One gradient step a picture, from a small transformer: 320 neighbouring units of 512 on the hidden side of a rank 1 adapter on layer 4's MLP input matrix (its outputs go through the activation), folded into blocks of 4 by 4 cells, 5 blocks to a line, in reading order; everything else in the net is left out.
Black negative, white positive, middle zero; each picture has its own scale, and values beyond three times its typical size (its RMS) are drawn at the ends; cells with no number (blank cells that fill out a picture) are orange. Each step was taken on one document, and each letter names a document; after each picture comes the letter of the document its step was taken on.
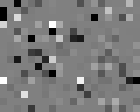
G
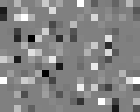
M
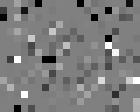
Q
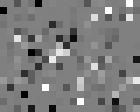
G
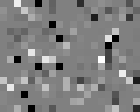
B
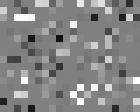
M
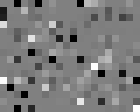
G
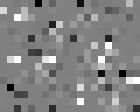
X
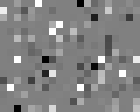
Q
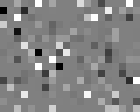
G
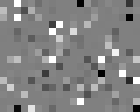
Q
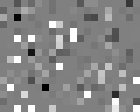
G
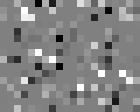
M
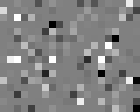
X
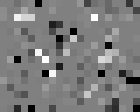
X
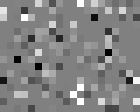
M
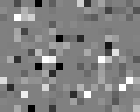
B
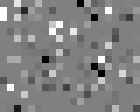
Q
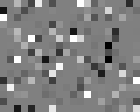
G
